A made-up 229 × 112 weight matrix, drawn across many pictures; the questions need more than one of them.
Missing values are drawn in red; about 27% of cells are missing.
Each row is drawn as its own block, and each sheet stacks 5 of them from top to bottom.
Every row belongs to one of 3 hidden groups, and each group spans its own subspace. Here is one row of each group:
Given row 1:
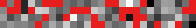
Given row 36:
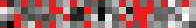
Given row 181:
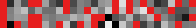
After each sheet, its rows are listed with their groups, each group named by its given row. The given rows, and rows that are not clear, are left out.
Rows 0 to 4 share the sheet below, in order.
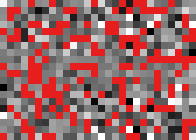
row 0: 1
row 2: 1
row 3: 1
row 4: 1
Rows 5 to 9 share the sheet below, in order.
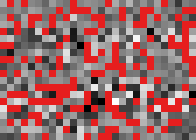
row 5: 1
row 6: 36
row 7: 181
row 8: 36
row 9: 181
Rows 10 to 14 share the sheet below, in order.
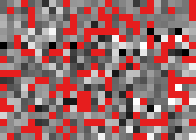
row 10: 181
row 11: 181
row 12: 36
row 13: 1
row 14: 1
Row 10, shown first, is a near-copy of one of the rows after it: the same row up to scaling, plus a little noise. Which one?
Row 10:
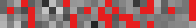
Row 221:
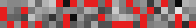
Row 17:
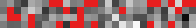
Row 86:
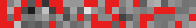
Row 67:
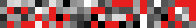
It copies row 86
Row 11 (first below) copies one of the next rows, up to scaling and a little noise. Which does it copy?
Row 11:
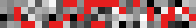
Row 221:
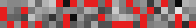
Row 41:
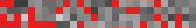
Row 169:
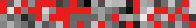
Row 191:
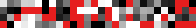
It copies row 221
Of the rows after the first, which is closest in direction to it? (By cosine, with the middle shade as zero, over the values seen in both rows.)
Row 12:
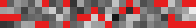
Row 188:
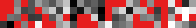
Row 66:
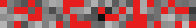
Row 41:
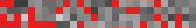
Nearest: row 188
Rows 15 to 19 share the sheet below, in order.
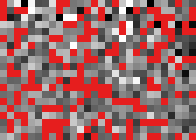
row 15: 1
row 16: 1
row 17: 181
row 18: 36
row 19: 36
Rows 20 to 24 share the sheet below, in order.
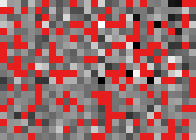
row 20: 1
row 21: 1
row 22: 1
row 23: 1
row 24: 1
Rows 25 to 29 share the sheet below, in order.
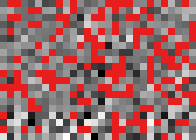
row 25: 36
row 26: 36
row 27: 36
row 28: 36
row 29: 181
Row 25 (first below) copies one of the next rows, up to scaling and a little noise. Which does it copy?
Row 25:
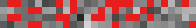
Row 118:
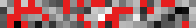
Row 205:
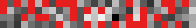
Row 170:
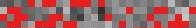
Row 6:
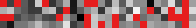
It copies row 6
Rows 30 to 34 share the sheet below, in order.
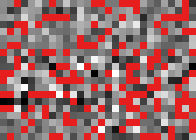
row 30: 181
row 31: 36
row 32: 36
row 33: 181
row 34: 36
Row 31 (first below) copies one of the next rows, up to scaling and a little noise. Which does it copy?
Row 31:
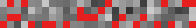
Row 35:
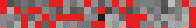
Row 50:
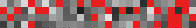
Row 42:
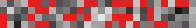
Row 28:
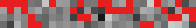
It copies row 50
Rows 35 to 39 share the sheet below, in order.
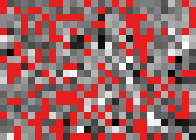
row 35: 36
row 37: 1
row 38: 36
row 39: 36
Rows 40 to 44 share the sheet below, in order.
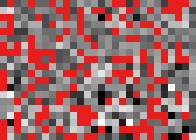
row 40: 36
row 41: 181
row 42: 36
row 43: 36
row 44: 36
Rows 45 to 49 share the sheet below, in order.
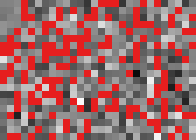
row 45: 181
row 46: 181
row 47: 1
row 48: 36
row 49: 1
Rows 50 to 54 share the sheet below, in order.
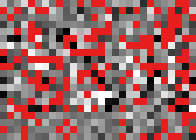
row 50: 36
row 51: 181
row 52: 1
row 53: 36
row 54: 1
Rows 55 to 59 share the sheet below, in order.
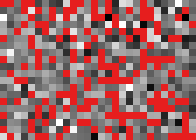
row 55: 181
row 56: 36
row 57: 36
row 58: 1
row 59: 181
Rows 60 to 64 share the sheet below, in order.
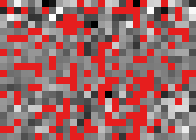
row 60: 181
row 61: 36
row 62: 1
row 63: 36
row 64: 181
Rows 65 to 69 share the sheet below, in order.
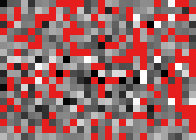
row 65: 1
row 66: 36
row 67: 181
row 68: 1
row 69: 36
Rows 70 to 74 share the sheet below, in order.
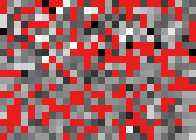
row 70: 181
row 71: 1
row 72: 181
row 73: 1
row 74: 1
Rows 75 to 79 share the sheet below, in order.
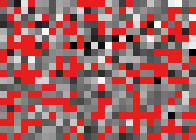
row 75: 1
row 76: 36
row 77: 1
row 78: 36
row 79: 36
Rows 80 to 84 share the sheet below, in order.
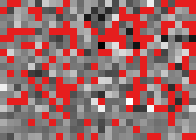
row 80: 36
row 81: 36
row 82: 181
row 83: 1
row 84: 36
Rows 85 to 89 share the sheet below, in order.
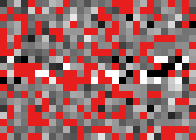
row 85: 1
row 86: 181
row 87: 181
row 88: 1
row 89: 1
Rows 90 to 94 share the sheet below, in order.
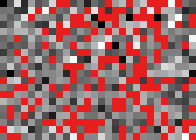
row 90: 1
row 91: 36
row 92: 181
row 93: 181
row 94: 181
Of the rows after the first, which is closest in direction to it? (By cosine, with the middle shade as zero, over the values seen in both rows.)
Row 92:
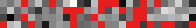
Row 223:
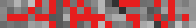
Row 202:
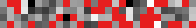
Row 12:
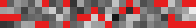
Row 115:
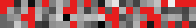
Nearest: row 115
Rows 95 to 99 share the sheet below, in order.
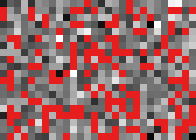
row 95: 1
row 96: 181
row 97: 181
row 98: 36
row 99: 1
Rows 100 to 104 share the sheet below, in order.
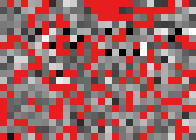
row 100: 181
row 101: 181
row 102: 181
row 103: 36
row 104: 36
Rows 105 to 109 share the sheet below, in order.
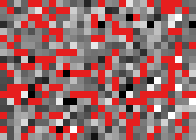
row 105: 1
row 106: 1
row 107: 1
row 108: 1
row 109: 181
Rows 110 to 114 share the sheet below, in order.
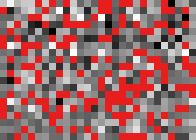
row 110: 36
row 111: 181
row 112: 181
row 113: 181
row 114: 36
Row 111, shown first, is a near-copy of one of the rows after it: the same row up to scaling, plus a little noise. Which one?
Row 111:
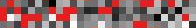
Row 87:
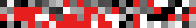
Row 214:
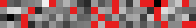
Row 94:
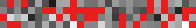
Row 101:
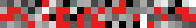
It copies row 94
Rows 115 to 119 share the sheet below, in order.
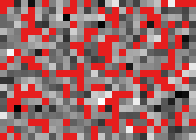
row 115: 1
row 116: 36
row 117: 36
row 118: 36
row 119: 1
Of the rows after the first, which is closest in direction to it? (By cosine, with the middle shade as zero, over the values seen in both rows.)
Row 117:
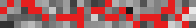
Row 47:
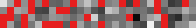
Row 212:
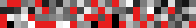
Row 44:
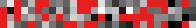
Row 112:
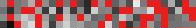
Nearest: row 112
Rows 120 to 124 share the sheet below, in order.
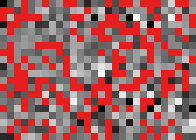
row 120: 1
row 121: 36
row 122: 36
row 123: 1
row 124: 36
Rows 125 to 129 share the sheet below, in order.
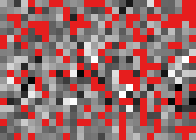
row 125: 1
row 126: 36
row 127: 181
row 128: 1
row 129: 181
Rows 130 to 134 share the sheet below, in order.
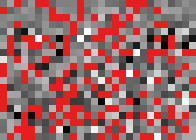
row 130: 36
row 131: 181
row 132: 1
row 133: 36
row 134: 1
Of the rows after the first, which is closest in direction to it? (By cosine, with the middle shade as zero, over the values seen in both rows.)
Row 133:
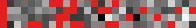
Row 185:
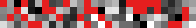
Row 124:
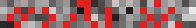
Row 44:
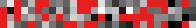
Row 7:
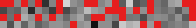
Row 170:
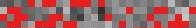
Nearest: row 170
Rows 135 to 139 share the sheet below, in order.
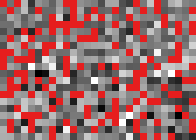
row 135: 1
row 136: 1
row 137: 181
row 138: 181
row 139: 1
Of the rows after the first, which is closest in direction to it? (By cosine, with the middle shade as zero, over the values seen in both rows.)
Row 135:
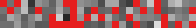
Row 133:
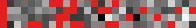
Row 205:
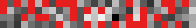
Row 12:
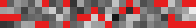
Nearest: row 133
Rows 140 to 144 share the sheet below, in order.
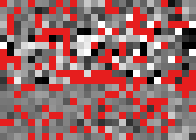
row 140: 1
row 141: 181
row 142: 1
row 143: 1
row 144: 36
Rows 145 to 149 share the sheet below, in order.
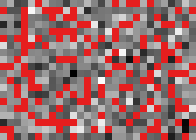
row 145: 181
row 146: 181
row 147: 1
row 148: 1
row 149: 36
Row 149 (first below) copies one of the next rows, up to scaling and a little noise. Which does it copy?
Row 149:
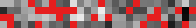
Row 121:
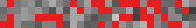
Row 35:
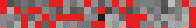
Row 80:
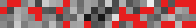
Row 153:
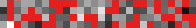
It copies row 153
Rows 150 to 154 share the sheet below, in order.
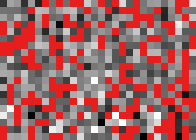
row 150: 181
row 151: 181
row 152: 181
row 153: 36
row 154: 1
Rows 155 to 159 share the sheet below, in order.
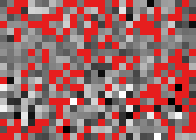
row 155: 1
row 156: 36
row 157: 36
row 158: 1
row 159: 1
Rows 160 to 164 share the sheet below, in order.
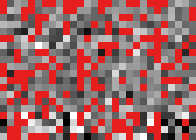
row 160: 181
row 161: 181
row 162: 181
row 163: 36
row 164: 36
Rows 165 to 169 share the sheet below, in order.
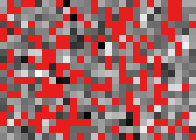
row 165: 181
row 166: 36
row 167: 181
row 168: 1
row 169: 181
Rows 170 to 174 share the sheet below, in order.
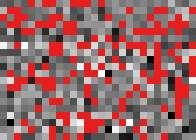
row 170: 36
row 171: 181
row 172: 36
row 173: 36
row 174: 36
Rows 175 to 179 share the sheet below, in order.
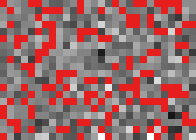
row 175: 1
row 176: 1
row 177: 1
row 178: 181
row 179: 1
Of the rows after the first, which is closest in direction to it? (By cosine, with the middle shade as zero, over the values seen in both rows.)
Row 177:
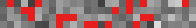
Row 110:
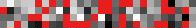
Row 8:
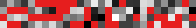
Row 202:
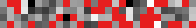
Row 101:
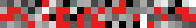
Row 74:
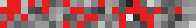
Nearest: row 202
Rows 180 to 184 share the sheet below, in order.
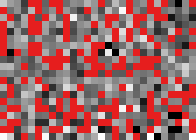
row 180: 1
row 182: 36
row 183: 181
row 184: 1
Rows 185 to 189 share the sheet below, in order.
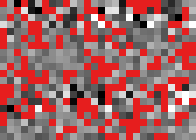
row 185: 1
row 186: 36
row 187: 36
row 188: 36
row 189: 1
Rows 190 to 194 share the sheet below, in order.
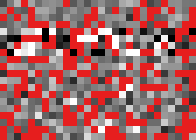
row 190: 1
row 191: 181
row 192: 181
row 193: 1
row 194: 36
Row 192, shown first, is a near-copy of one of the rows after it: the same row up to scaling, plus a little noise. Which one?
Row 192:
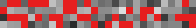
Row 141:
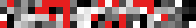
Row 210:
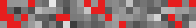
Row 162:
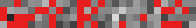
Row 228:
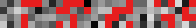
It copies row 162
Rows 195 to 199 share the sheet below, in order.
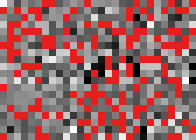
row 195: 1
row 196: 181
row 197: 36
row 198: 36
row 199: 181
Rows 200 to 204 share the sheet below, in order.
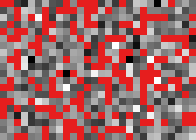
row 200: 181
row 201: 36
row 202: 1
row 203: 181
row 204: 1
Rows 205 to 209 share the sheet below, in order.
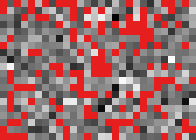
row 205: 36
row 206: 181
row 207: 36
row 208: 181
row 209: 181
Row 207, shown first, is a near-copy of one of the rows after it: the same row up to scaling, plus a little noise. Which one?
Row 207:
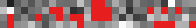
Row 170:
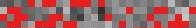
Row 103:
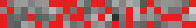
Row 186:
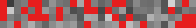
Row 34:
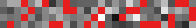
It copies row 186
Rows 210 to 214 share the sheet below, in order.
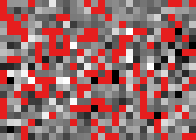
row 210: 181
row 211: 1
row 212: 181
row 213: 181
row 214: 181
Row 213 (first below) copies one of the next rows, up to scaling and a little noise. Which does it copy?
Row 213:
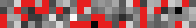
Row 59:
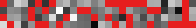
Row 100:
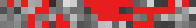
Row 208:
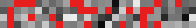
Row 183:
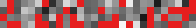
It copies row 59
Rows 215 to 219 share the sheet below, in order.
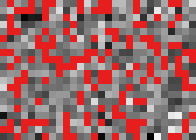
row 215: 181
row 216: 36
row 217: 36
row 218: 1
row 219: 1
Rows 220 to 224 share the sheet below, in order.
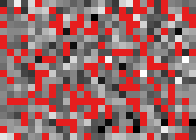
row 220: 1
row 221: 181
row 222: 181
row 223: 1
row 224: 36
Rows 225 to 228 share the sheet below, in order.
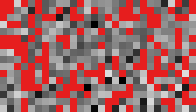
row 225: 181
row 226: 181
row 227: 181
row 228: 181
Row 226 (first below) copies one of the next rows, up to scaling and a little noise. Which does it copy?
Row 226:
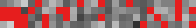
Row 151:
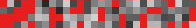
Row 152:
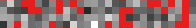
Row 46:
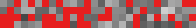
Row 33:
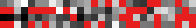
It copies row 33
